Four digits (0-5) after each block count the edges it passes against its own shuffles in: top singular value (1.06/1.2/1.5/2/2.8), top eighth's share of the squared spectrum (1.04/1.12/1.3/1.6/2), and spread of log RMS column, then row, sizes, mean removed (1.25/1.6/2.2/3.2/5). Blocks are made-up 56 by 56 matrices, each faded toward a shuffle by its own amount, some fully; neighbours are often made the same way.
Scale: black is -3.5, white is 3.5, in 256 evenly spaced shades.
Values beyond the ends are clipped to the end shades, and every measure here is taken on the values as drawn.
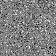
0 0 0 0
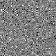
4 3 2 1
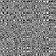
4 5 3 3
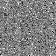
2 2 0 0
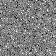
0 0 0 0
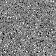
2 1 0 1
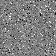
1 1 0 0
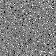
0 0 0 0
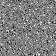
1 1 0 0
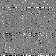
4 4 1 2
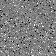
1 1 0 0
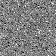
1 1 0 0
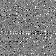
3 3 0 2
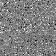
2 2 0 1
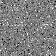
2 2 0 0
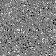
2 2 0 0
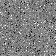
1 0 0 0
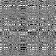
4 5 2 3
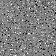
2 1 0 1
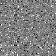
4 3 1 1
